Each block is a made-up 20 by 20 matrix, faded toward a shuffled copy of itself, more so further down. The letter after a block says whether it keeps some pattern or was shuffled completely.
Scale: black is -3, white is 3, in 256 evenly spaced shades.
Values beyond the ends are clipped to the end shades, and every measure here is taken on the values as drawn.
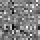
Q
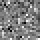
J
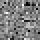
Q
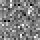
J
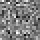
Q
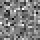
Q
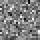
J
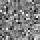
Q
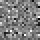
Q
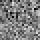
J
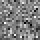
J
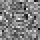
Q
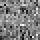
Q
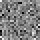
Q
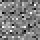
Q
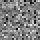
Q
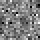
Q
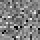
Q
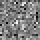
J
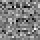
Q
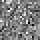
J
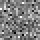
J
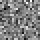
J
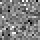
J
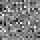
Q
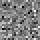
Q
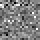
Q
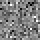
J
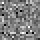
Q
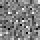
J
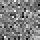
Q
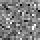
J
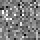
Q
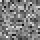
Q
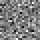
Q
